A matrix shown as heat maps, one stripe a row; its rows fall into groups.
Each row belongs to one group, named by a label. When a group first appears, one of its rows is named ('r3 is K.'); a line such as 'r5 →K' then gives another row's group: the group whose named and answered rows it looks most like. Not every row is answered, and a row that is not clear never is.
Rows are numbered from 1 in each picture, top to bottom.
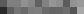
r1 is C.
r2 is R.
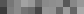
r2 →R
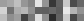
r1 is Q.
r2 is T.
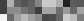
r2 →R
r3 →T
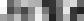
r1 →T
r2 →Q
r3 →Q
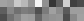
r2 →C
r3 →C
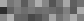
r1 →Q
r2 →R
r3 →C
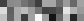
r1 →R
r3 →Q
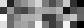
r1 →Q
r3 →T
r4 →Q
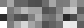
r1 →C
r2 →T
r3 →R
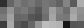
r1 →R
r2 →C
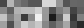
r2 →Q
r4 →Q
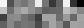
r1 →Q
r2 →T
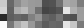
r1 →T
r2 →T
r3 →R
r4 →T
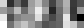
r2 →Q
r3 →Q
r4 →T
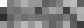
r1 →T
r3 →R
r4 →Q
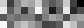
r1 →Q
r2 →Q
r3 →C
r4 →T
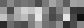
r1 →C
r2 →Q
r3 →Q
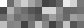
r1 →T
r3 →C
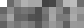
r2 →C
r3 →C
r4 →C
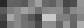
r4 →R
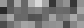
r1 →Q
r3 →C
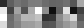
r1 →R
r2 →Q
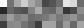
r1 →T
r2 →R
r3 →C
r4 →R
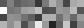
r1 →C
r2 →T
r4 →Q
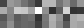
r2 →Q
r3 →C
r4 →C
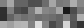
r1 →C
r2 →R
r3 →R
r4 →Q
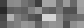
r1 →R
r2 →R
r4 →C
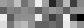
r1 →Q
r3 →Q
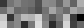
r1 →R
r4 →Q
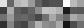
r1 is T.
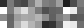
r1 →R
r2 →T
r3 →Q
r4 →T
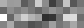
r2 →C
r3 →T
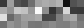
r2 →Q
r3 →T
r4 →C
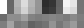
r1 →T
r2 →T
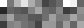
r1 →T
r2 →R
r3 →C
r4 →R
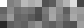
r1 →T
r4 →R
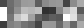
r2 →T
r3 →T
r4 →R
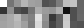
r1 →T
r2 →R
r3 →Q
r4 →Q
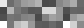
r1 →T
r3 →C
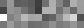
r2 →R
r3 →T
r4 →C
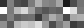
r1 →R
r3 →C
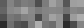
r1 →C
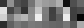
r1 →R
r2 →Q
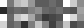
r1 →T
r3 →T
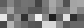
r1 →C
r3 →Q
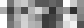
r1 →T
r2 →Q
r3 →T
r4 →T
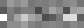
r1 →C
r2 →C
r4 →C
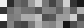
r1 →Q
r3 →T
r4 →R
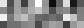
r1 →Q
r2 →Q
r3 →T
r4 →C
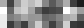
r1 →Q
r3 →T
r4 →Q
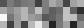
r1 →C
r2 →Q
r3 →T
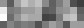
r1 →Q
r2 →T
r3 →T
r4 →C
